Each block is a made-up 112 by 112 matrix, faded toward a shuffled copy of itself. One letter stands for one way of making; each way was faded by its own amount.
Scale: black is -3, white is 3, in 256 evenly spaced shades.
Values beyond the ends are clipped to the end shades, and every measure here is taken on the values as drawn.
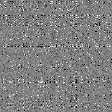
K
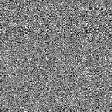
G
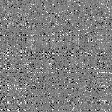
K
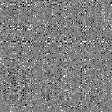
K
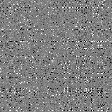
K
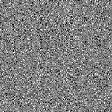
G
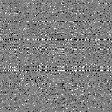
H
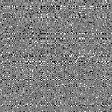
H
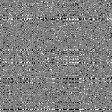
H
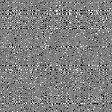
H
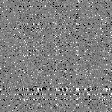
K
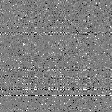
H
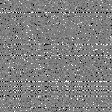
H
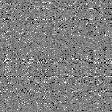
K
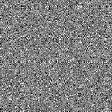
G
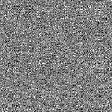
G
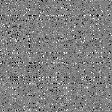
K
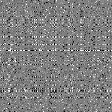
H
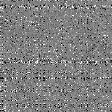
K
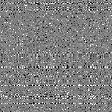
H
